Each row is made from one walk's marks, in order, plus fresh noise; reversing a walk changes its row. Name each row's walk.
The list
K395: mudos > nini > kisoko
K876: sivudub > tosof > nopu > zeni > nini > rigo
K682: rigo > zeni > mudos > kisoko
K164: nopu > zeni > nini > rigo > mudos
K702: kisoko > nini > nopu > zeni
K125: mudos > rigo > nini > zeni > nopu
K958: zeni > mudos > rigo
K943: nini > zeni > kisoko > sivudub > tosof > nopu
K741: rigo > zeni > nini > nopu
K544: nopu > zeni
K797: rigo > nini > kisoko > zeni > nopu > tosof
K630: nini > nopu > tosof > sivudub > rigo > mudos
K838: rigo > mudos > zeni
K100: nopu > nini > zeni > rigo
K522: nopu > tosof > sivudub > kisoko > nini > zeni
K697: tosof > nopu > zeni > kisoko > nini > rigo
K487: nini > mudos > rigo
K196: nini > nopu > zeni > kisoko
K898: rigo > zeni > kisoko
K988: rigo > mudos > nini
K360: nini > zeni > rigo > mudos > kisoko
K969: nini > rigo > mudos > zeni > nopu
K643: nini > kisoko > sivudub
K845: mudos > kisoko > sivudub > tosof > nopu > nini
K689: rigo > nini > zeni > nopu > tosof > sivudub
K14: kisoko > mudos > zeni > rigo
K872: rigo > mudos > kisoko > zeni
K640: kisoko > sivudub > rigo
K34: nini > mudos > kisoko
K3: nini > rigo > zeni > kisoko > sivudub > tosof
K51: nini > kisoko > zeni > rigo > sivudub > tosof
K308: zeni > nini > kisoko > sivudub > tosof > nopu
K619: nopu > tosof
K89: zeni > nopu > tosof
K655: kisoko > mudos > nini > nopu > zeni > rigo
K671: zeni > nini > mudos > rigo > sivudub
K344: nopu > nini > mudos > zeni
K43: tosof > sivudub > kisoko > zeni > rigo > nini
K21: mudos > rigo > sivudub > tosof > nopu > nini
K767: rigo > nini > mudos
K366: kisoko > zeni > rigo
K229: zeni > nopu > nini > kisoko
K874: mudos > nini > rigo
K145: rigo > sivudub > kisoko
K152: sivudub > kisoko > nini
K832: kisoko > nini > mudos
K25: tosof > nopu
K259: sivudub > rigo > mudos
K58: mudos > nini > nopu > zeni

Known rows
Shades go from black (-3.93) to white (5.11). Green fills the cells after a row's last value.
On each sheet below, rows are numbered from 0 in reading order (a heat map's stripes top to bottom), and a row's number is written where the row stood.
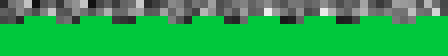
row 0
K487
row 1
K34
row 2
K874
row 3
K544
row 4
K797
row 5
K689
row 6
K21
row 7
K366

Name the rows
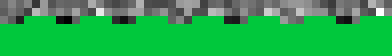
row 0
K100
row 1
K682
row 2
K125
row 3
K51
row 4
K767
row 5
K655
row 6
K898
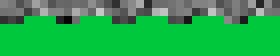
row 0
K89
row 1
K872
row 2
K969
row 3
K229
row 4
K344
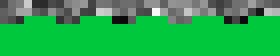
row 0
K395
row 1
K3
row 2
K741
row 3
K14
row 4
K671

